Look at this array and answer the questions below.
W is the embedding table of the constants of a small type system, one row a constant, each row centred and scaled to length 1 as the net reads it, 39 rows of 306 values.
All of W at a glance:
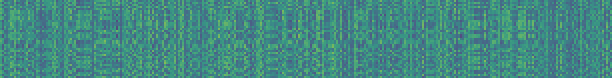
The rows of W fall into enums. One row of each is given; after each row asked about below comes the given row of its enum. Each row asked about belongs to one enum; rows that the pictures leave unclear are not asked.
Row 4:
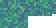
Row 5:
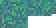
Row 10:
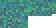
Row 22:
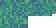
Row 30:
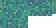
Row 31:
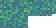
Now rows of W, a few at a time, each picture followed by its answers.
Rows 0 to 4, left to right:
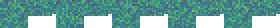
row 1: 22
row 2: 4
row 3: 31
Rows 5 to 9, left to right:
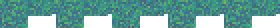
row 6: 5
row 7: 30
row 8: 5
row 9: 5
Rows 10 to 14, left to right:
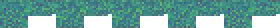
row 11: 31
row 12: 31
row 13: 30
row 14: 10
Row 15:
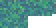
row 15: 4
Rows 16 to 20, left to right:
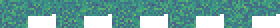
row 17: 10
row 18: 10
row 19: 5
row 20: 4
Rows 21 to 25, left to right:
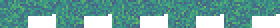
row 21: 4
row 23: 22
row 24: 30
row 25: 5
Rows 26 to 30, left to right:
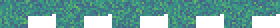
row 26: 22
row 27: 4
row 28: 31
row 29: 22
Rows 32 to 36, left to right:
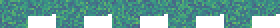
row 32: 5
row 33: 31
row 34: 22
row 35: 4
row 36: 5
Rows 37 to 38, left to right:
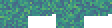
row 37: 31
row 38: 4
